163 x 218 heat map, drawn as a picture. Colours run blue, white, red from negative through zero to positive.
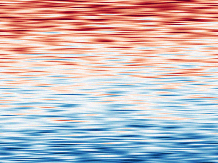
On average the colour sits 50% of the way up the scale. Streaks run across, left to right. Values rise toward the top.
